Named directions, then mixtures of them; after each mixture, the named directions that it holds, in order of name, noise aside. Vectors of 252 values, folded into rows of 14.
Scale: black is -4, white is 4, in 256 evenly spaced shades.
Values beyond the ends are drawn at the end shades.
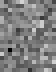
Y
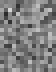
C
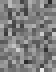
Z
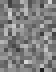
Z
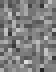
Y, Z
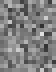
Y, Z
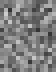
C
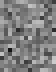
Y, Z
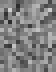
C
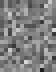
Y, Z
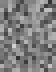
C, Z
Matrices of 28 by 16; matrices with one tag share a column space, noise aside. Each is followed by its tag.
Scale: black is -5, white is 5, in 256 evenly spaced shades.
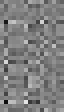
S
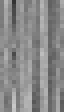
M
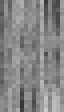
M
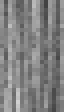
M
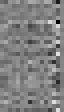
S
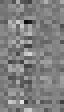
S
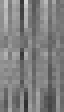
M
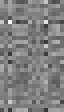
S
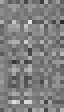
S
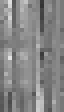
M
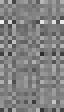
S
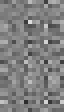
S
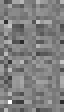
S
